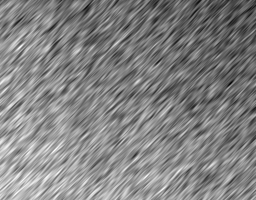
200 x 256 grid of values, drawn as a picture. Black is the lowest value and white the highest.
Ninth with the highest average: bottom left. Ninth with the lowest average: top right. Mirror symmetry: none. Grain: diagonal, up to the right. Odd rows or columns: none. Slope: up to the bottom left.
